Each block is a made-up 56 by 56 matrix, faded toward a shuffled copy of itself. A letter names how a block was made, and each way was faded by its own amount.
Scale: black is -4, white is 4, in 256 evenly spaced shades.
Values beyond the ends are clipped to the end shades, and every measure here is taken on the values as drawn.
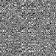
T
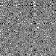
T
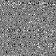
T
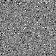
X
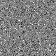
X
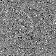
X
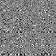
T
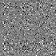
T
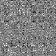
T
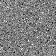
X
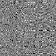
T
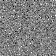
X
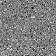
X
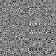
T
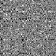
T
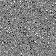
X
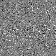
X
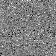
X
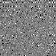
T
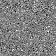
X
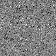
X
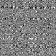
T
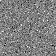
X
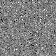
X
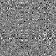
T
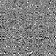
T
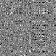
T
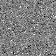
X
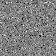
X
